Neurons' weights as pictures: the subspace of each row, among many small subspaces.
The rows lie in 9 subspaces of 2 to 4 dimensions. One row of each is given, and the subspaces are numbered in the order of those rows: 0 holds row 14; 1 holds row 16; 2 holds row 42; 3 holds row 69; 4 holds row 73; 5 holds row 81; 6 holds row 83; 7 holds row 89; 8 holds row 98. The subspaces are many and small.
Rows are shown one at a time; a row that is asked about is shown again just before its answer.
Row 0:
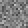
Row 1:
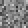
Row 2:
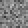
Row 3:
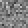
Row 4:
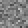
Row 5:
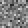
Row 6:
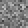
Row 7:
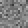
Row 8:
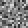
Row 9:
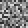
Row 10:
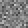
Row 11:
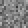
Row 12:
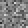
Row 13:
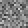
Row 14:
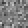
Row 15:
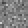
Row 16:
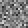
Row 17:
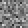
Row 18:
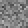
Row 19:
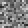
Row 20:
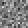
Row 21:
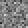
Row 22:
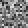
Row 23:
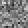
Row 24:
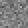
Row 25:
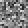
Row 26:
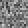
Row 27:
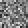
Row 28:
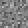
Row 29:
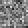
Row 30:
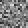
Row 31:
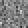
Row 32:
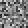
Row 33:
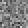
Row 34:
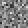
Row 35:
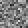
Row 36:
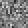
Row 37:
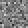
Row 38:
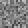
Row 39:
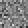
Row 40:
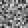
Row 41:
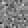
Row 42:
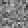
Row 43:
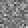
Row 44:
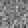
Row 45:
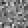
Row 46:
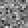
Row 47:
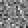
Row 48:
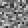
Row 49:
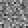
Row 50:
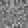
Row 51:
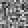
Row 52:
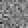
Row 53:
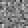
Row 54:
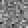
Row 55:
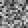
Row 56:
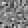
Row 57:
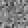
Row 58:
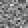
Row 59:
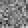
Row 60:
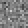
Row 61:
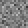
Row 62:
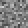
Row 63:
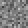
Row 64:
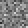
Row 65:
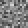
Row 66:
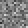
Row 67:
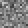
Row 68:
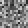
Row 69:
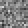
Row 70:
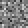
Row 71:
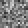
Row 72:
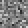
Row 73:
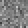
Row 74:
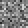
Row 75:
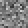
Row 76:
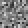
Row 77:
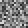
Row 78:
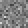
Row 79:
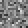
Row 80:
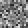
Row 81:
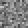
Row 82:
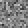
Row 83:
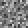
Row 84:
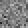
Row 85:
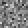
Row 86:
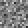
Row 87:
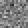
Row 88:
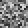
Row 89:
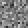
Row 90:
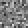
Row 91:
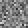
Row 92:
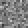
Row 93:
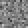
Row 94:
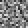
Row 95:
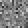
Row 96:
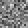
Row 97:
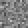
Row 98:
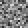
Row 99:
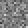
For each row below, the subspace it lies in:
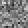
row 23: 2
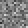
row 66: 6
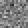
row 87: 0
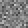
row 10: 1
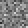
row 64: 6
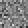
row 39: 0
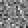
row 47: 4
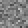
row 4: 8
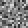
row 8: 6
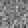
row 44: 4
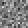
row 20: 6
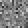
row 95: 2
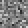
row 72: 8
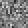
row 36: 3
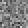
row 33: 2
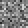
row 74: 5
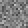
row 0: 1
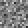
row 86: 6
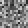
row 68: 4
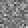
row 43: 6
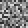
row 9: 0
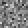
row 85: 1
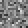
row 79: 8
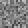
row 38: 4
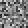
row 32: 0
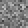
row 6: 5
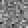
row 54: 8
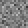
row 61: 1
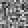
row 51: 3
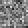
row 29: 2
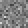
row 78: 2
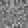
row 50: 4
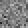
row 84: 2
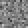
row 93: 5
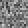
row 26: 3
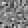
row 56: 7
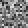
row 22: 3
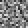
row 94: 4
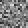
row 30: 0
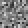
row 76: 7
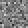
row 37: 7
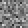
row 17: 2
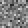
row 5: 8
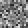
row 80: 2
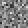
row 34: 1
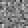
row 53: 5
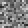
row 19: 3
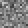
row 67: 3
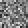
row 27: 2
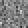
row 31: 4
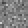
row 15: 1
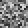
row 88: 5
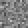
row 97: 5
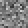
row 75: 3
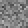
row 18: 5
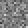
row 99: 6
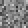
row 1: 4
